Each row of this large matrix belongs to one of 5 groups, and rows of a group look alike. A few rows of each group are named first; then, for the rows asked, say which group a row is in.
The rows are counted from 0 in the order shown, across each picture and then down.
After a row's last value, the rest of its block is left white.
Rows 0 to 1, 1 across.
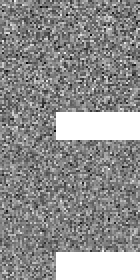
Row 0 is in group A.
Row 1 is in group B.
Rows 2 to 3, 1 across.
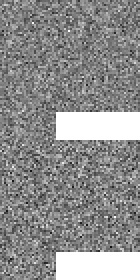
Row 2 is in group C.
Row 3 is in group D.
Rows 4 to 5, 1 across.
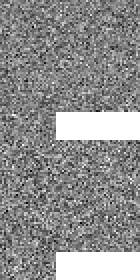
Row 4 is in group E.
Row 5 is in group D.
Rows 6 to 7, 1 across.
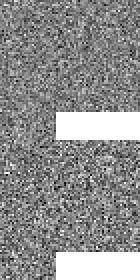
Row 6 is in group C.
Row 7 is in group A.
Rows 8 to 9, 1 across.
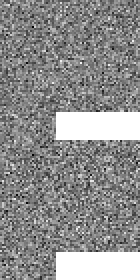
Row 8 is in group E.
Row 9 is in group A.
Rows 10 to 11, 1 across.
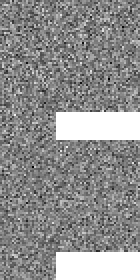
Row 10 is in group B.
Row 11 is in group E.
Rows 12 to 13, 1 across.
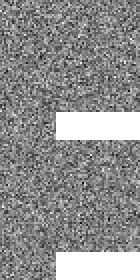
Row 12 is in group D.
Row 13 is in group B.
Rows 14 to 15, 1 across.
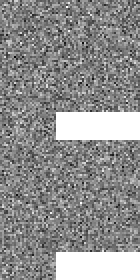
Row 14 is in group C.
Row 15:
B
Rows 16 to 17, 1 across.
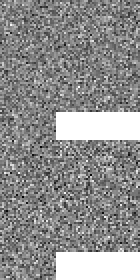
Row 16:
A
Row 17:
A
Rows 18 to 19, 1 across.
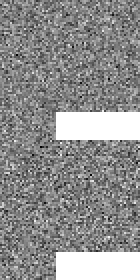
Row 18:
B
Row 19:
A
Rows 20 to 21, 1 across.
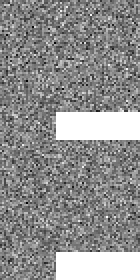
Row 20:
E
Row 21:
D
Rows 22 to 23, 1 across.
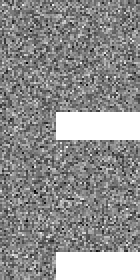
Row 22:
D
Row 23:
E
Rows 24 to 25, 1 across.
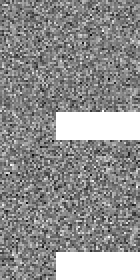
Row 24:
B
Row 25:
A
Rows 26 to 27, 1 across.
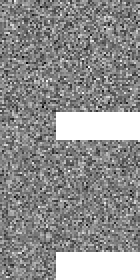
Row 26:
A
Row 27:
C
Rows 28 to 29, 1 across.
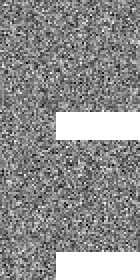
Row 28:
B
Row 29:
C
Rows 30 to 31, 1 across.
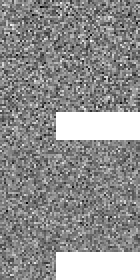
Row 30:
A
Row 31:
D
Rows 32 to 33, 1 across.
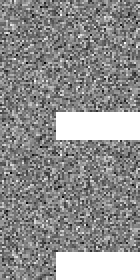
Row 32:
A
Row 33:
A
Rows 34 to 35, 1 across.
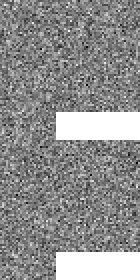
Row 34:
C
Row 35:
A
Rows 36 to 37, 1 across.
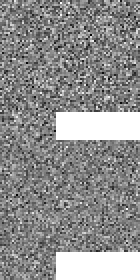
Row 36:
A
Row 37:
E
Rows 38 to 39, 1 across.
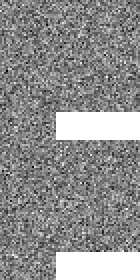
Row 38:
D
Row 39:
E
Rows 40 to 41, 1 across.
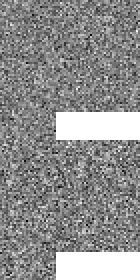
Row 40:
A
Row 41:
C
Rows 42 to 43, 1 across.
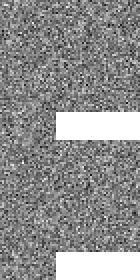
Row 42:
C
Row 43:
A
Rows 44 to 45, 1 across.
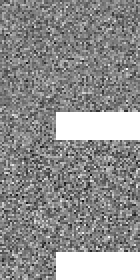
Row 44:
E
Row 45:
A
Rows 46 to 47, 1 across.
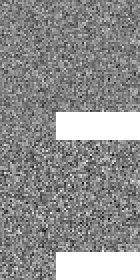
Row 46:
B
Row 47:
B
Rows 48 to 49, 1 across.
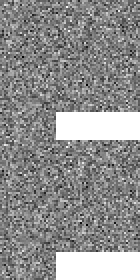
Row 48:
C
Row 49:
C
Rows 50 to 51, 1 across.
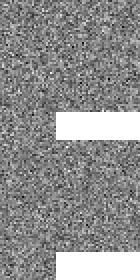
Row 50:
B
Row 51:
C
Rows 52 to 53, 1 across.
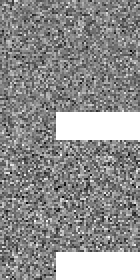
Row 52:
C
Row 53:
A
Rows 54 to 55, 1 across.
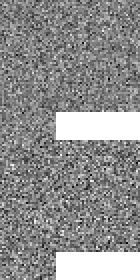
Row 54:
B
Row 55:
A
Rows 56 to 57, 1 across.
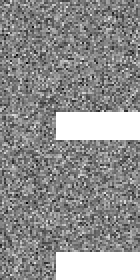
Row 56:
E
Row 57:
D
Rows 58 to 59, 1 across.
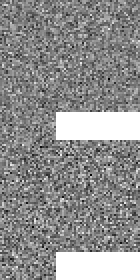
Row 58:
B
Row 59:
A
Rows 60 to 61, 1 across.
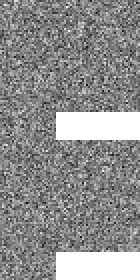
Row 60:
C
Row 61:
B
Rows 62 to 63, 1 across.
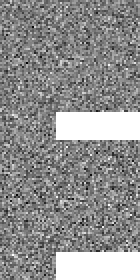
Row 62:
E
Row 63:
E
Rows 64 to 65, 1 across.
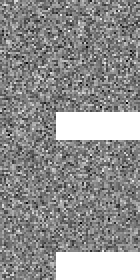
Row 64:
C
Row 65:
B
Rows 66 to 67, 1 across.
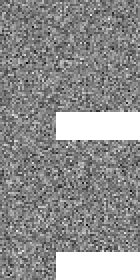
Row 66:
E
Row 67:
C
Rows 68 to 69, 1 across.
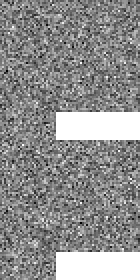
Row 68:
D
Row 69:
D
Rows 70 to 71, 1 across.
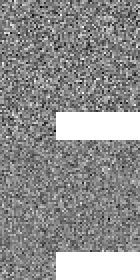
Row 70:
A
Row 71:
B
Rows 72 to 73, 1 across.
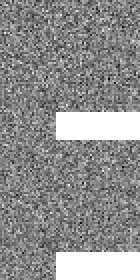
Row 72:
B
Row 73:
B
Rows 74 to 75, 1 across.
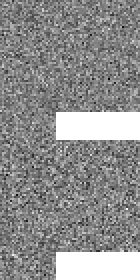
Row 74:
B
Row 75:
E
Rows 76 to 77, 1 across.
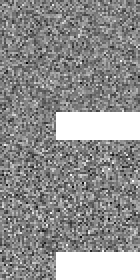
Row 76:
D
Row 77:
B
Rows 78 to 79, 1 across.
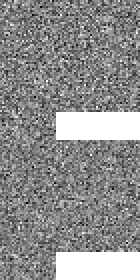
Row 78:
A
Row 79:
E
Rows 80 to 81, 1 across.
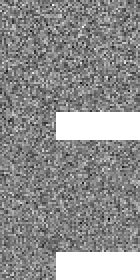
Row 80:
D
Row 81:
B
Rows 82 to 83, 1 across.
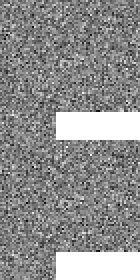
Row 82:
E
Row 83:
E
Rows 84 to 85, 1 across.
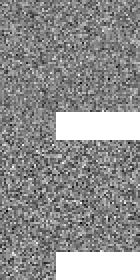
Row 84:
B
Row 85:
D
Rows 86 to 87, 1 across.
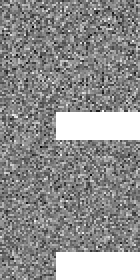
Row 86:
E
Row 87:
A
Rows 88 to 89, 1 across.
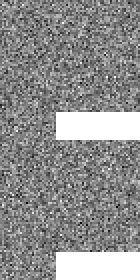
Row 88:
D
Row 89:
B
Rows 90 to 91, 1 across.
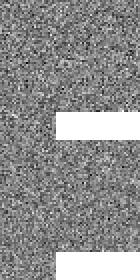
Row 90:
E
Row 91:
B
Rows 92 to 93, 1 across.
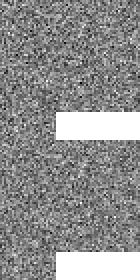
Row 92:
D
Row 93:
D
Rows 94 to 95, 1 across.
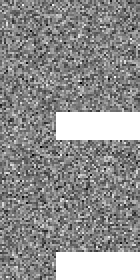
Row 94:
D
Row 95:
A
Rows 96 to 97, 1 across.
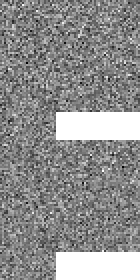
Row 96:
D
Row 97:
B
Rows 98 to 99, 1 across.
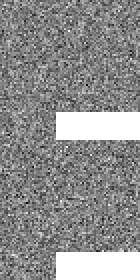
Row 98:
C
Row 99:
E
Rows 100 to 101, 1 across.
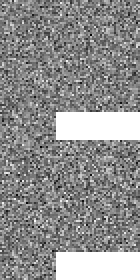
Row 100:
A
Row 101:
A
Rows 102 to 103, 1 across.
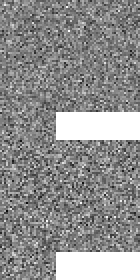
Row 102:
C
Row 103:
D
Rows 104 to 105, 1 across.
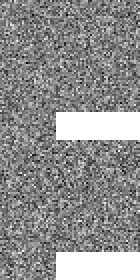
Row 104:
A
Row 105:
C
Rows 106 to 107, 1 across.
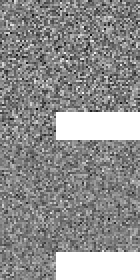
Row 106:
A
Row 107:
B
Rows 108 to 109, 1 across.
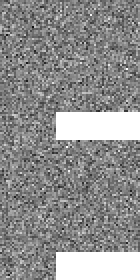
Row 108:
E
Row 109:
C
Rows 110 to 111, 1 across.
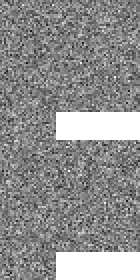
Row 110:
D
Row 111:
C
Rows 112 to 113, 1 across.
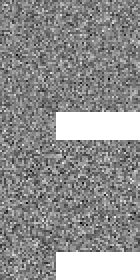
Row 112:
B
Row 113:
D
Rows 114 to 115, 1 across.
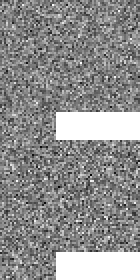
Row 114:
D
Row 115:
A
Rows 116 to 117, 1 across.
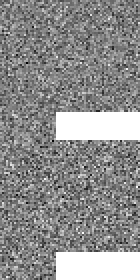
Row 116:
E
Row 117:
A
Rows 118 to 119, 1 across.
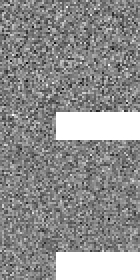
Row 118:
E
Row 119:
B
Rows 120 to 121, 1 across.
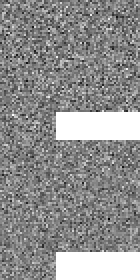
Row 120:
E
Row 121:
B
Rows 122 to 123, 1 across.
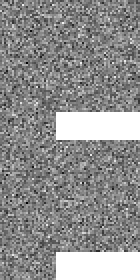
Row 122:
D
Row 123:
E
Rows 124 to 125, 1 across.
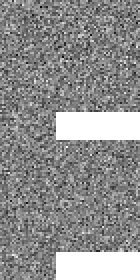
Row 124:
A
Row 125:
E
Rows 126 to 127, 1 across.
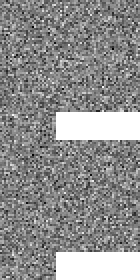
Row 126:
E
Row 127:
A
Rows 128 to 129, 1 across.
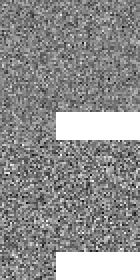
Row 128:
B
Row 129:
A
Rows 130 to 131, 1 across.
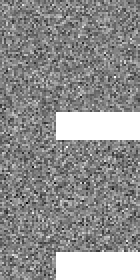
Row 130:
D
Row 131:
E
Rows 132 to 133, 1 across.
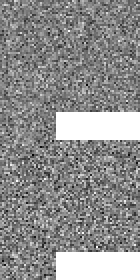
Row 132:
C
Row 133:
A
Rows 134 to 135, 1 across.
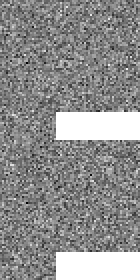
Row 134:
E
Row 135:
A
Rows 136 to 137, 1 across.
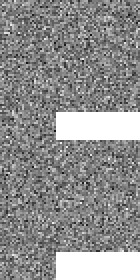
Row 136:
A
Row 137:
E
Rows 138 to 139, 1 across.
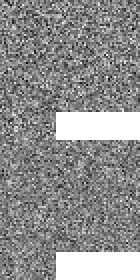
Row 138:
D
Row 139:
C
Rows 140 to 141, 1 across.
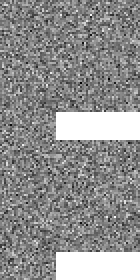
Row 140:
B
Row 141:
D
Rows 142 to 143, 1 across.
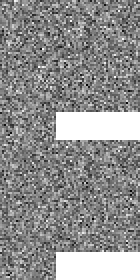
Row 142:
C
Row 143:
C
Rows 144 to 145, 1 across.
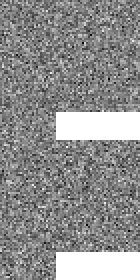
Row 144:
B
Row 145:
C
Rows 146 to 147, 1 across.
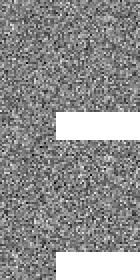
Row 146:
A
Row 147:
A
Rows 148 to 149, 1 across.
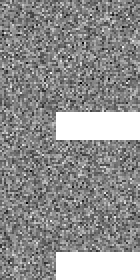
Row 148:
B
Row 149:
D
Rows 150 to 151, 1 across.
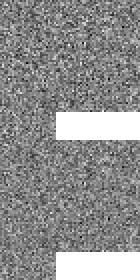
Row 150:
B
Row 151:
B
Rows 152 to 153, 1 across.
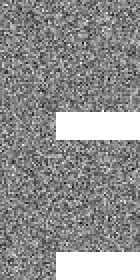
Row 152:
B
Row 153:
D
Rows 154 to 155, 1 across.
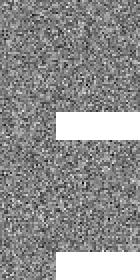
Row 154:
C
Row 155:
B
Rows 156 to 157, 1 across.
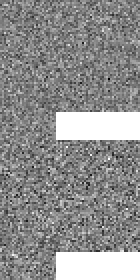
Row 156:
B
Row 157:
E
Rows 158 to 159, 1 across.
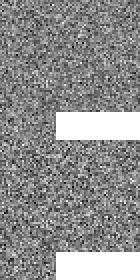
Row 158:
D
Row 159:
D
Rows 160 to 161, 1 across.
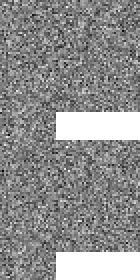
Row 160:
C
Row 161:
C
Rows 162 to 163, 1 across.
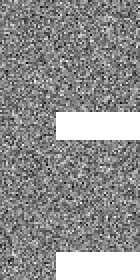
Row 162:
A
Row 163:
D
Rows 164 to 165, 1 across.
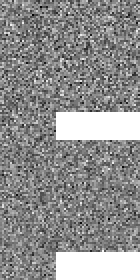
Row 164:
A
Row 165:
B
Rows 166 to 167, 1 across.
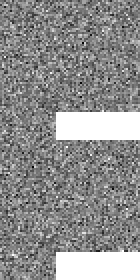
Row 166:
B
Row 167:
E
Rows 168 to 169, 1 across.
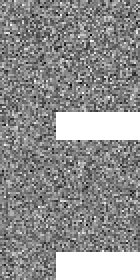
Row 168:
A
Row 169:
C
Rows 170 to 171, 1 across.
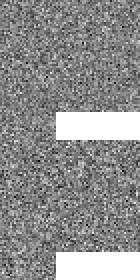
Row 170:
B
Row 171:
C
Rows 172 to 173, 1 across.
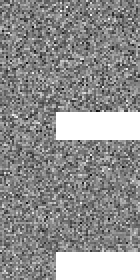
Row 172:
E
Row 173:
B
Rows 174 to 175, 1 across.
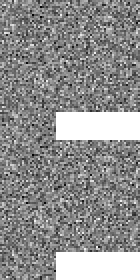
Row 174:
A
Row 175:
A
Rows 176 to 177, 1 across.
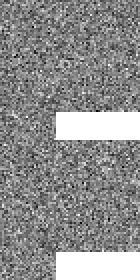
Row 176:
E
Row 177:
B
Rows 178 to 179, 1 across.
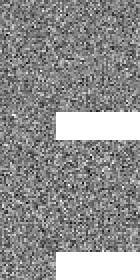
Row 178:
E
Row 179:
B
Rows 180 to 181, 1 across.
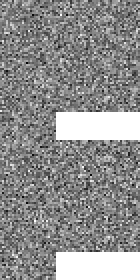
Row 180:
A
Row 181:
A
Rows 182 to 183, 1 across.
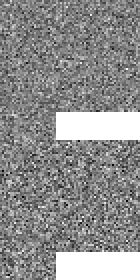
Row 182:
E
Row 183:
C
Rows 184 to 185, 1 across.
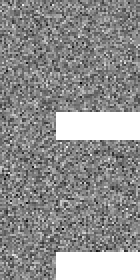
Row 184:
D
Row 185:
E
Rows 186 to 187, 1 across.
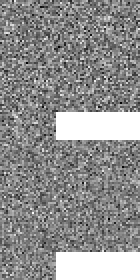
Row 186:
A
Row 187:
B
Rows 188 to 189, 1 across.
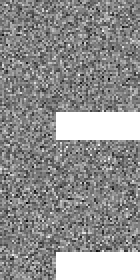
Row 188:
B
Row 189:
E
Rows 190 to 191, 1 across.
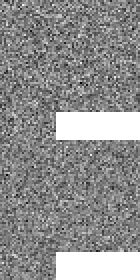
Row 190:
D
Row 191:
E
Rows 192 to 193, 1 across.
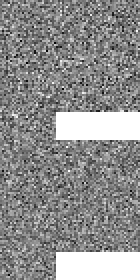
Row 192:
E
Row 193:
C
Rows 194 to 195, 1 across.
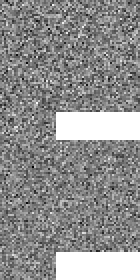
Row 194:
D
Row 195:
E
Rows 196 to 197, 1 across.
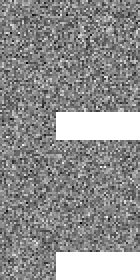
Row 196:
A
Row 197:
D
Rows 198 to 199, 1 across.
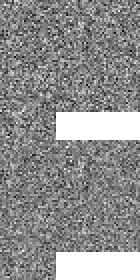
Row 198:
C
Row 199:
C
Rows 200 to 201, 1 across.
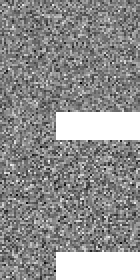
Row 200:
D
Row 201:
A
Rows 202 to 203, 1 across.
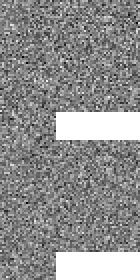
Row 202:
A
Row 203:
A
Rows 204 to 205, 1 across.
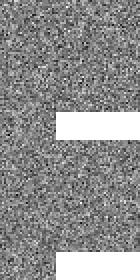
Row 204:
C
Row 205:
D
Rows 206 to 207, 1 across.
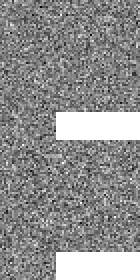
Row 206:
A
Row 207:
D
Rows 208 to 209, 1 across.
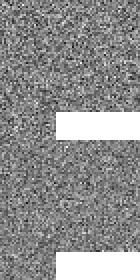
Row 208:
D
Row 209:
E
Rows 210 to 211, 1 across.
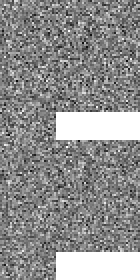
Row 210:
C
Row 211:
C
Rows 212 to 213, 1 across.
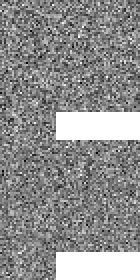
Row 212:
D
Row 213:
C
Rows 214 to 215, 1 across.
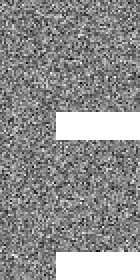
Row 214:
D
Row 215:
E
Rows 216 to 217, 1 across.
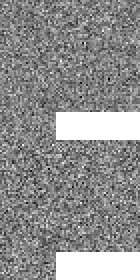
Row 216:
B
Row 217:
D
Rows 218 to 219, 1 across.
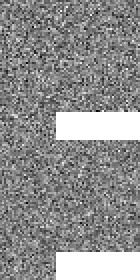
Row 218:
E
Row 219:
D
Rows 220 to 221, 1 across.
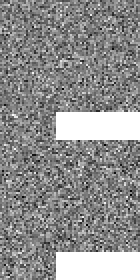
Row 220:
E
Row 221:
C
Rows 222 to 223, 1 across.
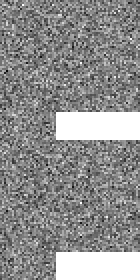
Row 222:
D
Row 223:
D
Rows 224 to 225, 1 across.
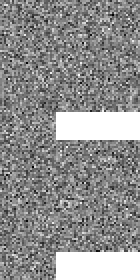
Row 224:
B
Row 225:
E
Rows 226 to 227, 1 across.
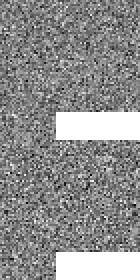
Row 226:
E
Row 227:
A
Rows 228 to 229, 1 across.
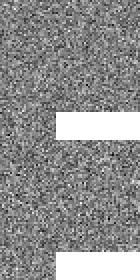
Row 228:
C
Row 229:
B
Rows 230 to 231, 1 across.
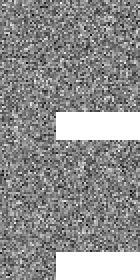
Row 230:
A
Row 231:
C
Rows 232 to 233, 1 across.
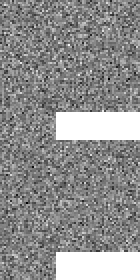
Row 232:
B
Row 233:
E
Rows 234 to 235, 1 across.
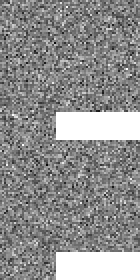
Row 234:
E
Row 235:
D
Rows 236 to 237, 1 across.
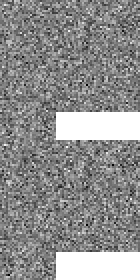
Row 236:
C
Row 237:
C
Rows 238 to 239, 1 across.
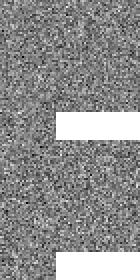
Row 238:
C
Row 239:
A
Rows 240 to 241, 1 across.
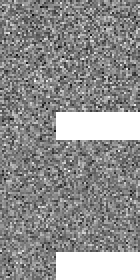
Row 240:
A
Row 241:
C
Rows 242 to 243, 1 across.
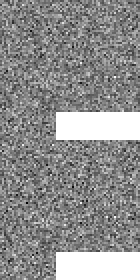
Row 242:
D
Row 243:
D
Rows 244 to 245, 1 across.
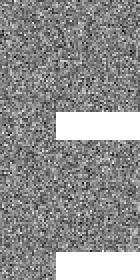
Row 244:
C
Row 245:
B
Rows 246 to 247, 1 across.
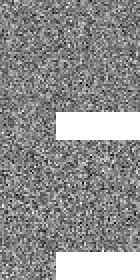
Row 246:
C
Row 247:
B
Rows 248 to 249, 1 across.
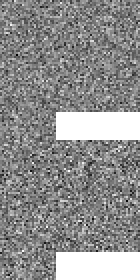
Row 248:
A
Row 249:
C
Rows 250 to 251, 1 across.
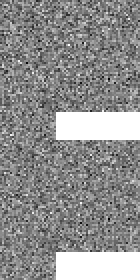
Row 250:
B
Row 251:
B
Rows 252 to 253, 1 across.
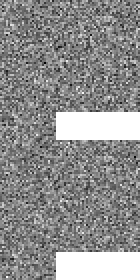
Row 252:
A
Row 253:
A
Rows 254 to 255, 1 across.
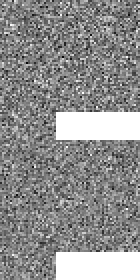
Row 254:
A
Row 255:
E
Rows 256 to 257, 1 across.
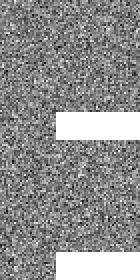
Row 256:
A
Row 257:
D
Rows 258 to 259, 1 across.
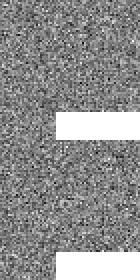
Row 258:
B
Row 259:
E
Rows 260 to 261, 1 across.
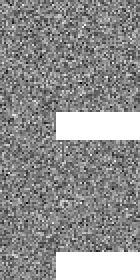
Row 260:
D
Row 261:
E
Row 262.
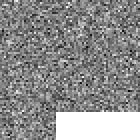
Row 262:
C
